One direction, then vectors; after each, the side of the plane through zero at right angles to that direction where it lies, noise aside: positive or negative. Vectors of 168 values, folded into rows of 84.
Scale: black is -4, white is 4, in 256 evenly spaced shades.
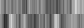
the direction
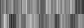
negative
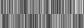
positive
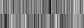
positive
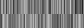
negative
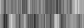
positive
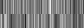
negative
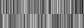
negative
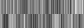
positive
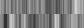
positive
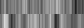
negative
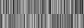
negative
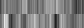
negative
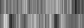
negative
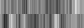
positive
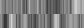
positive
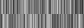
negative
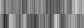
positive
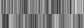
positive
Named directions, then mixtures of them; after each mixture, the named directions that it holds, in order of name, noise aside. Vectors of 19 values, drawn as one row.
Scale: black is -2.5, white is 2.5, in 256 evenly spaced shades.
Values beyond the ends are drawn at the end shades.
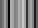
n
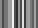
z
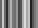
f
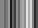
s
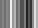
s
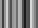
f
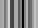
n, z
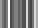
n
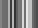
s, z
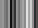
s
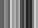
s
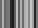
s, z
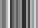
f, n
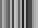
s, z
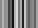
z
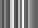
n, z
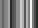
f, s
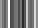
n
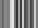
s, z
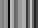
n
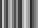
f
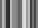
f, n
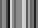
f, n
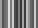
n, z
